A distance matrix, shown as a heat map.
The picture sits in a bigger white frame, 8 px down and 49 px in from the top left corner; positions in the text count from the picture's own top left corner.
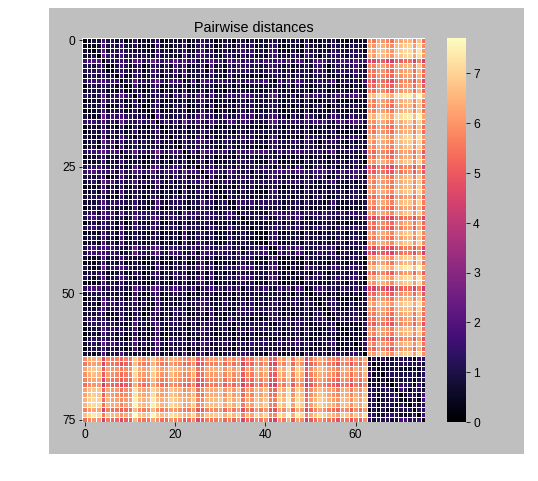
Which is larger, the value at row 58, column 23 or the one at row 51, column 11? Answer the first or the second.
the second
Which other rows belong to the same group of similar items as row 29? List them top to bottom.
0, 1, 2, 3, 4, 5, 6, 7, 8, 9, 10, 11, 12, 13, 14, 15, 16, 17, 18, 19, 20, 21, 22, 23, 24, 25, 26, 27, 28, 30, 31, 32, 33, 34, 35, 36, 37, 38, 39, 40, 41, 42, 43, 44, 45, 46, 47, 48, 49, 50, 51, 52, 53, 54, 55, 56, 57, 58, 59, 60, 61, 62
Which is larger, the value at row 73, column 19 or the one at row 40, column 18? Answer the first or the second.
the first
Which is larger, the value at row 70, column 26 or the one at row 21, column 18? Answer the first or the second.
the first
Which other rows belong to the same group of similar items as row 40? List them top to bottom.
0, 1, 2, 3, 4, 5, 6, 7, 8, 9, 10, 11, 12, 13, 14, 15, 16, 17, 18, 19, 20, 21, 22, 23, 24, 25, 26, 27, 28, 29, 30, 31, 32, 33, 34, 35, 36, 37, 38, 39, 41, 42, 43, 44, 45, 46, 47, 48, 49, 50, 51, 52, 53, 54, 55, 56, 57, 58, 59, 60, 61, 62
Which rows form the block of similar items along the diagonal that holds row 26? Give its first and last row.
0 to 62
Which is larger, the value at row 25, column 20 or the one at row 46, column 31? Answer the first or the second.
the first
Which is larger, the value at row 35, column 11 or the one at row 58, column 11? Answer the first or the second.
the first
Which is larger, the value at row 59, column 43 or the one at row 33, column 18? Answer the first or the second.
the first
